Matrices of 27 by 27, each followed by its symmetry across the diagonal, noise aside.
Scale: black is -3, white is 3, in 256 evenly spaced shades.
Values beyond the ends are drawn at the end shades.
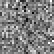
neither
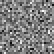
antisymmetric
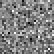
neither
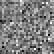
antisymmetric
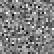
antisymmetric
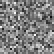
neither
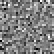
antisymmetric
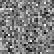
neither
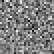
neither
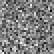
neither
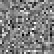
antisymmetric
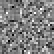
antisymmetric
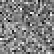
antisymmetric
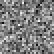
antisymmetric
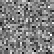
antisymmetric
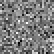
neither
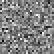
neither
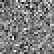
neither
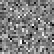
neither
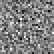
antisymmetric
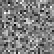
neither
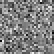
antisymmetric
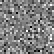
antisymmetric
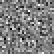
antisymmetric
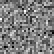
neither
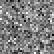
antisymmetric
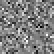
antisymmetric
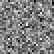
neither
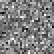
neither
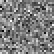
neither
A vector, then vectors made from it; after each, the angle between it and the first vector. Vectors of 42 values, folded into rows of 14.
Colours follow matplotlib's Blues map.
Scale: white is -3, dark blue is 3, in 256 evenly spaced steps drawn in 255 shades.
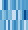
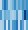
nearly parallel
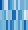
nearly opposite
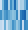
partly aligned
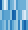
nearly opposite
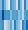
orthogonal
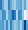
nearly opposite
